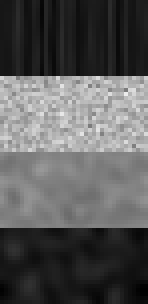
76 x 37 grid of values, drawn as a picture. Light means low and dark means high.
The table splits into 4 rows of 1 panel. Panel 1,1: very high, streaked downward, faint in contrast. Panel 2,1: low, fine-grained. Panel 3,1: middling, blotchy, faint in contrast. Panel 4,1: very high, blotchy, faint in contrast.
